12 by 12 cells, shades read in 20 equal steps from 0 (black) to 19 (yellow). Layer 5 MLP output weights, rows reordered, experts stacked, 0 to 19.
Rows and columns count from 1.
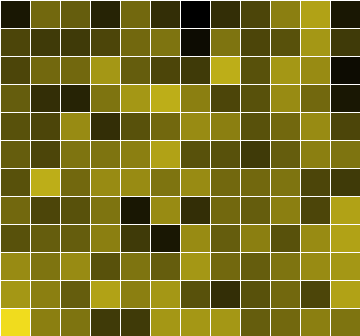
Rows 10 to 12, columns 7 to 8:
13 9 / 7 4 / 13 13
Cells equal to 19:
1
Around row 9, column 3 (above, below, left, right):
7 12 8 11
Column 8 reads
4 10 15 6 11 7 9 9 8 9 4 13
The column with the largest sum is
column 11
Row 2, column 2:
5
